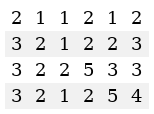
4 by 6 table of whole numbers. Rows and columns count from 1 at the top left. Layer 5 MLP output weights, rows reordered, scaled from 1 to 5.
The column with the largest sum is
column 6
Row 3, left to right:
3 2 2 5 3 3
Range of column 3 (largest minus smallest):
1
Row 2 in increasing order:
1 2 2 2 3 3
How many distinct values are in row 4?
5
